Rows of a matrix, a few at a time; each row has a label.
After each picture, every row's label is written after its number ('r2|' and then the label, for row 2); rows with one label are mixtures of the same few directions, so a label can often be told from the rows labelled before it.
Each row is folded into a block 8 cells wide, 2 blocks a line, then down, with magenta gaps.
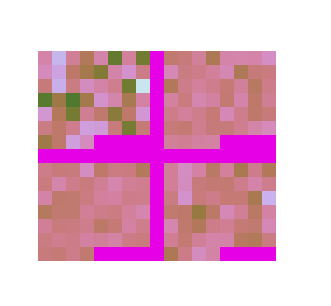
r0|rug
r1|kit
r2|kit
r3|rug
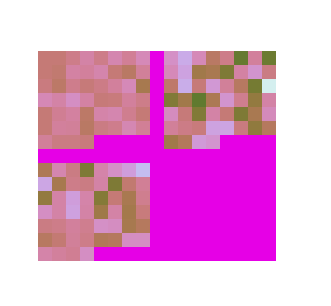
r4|rug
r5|rug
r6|kit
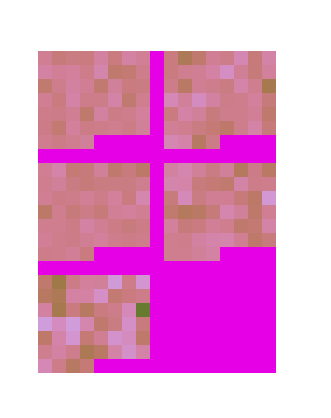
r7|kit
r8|rug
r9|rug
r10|rug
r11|rug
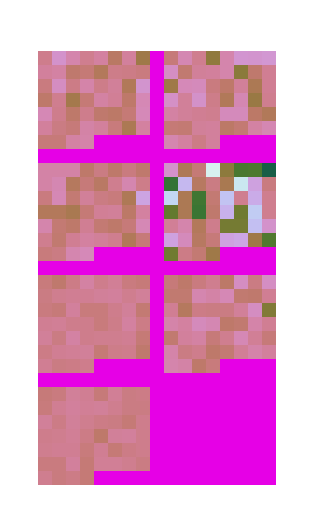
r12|rug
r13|kit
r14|rug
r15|kit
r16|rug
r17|rug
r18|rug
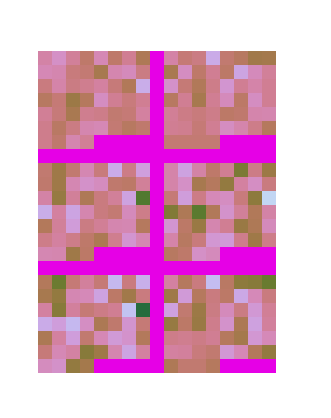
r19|rug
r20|kit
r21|rug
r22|rug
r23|rug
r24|kit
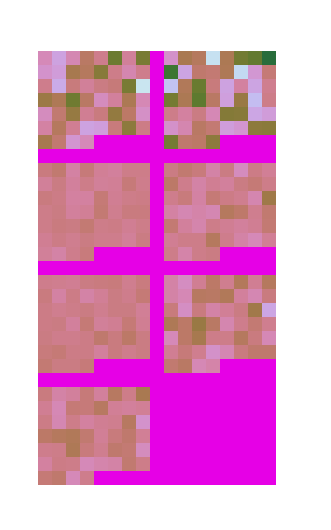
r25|rug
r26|kit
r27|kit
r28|rug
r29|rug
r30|rug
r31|rug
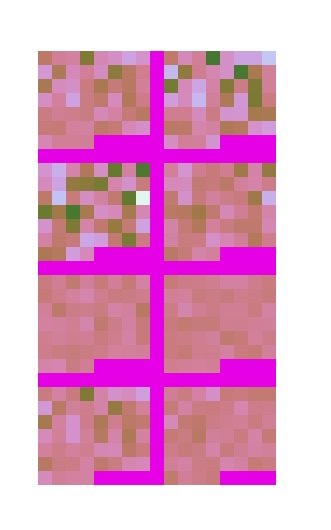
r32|kit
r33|kit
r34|rug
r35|rug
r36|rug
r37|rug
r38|kit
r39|kit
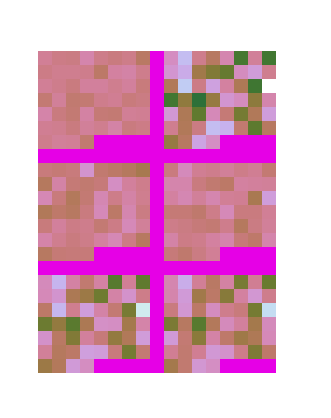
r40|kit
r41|rug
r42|kit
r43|rug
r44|rug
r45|rug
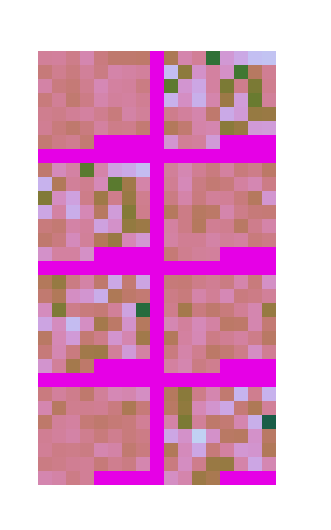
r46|kit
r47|kit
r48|kit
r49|rug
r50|rug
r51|rug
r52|kit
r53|rug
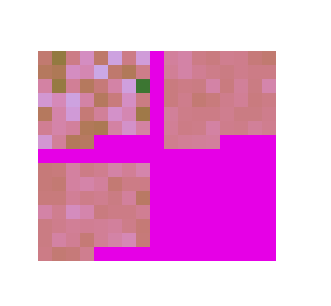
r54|rug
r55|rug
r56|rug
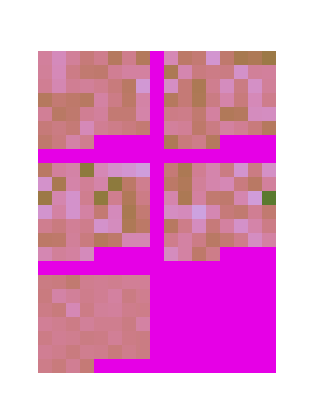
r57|rug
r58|kit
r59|kit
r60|rug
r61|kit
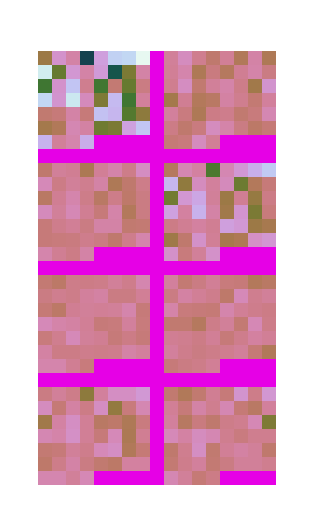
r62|kit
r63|rug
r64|kit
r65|kit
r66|rug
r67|kit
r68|kit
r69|rug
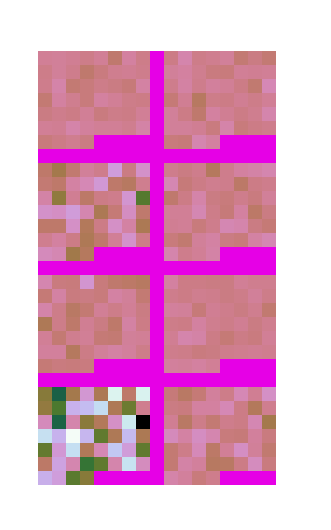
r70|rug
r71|rug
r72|rug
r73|kit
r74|kit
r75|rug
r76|rug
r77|rug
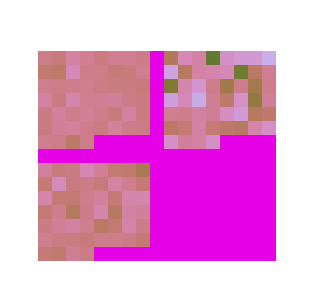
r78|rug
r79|kit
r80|kit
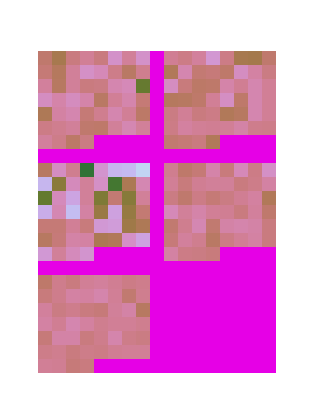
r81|rug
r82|kit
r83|kit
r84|rug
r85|rug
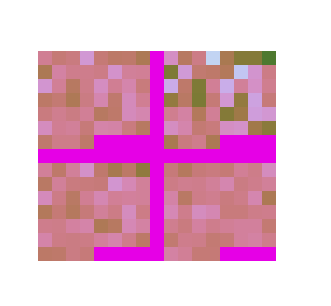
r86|kit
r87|kit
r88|kit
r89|rug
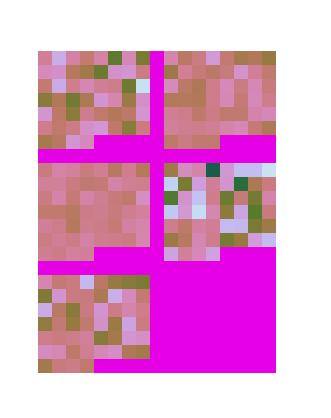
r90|rug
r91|kit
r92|rug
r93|kit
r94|kit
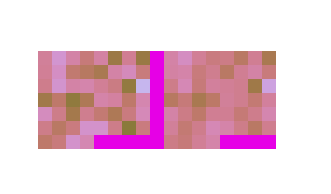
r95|rug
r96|rug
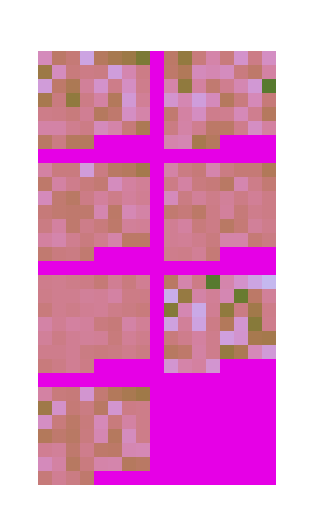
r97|kit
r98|rug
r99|kit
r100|kit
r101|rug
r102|kit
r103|kit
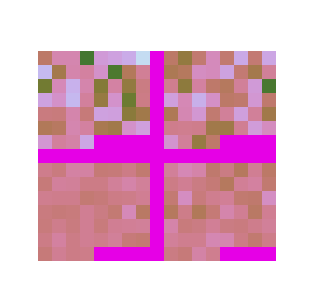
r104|kit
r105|rug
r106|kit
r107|rug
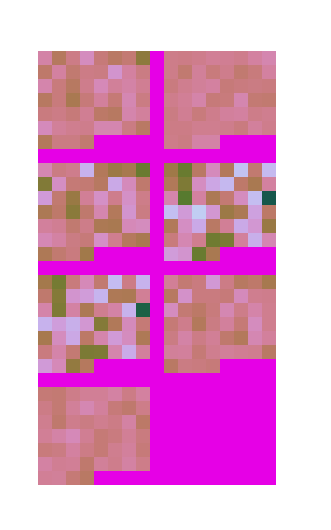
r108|kit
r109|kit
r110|kit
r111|rug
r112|rug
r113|kit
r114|rug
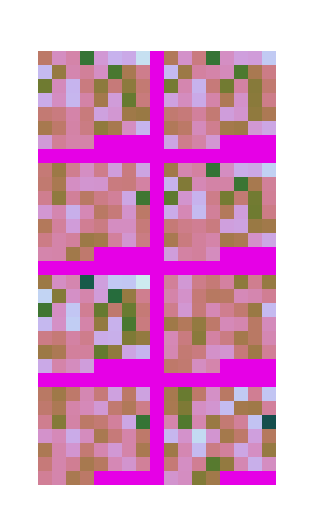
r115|kit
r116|kit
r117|rug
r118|kit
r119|kit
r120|rug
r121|rug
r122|rug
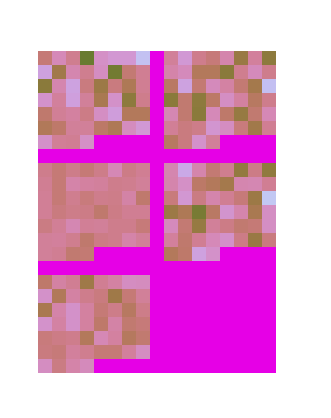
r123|kit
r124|rug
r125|rug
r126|rug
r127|kit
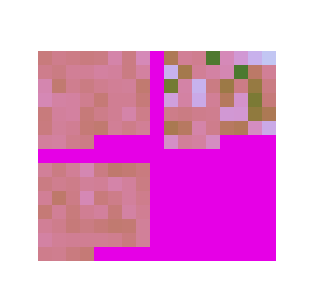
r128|rug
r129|kit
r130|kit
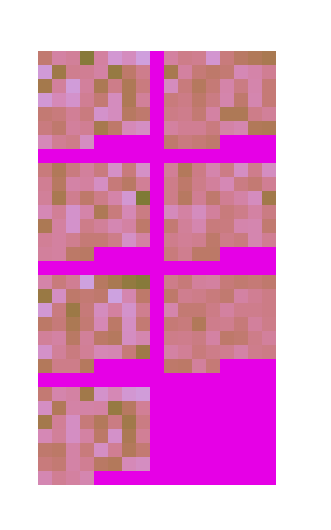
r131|kit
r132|kit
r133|rug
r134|rug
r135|kit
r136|kit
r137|kit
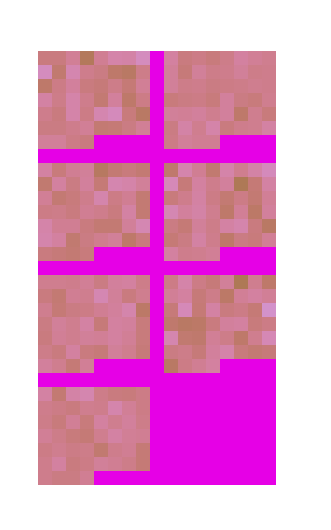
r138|kit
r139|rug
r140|kit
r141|kit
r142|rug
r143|rug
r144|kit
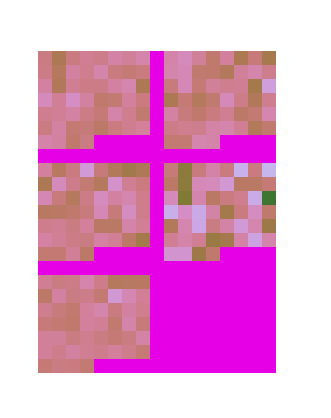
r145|rug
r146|rug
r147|kit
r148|rug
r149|kit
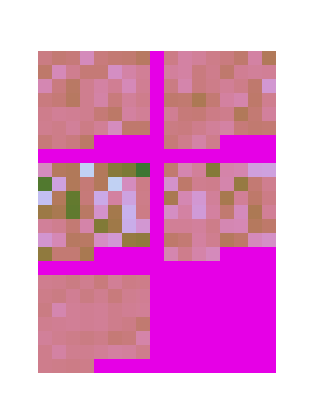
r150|kit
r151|rug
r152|kit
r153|kit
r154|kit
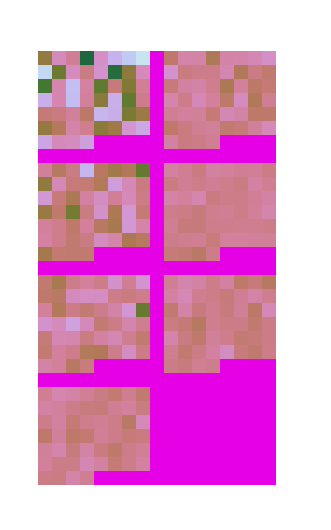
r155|kit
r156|kit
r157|kit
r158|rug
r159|rug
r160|rug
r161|rug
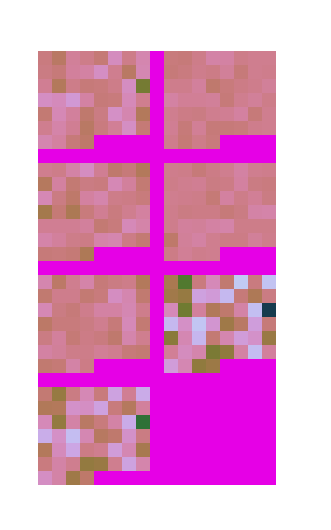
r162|rug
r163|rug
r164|kit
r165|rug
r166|kit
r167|rug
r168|rug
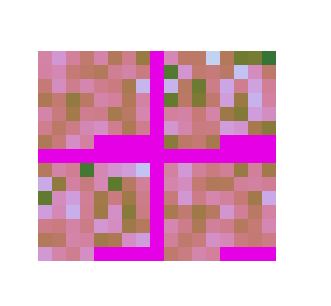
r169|rug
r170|kit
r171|kit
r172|rug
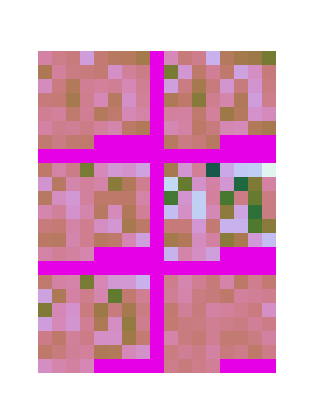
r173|kit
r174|kit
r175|kit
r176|kit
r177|kit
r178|rug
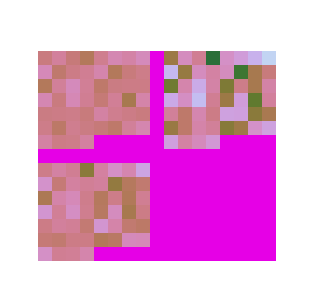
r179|kit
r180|kit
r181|kit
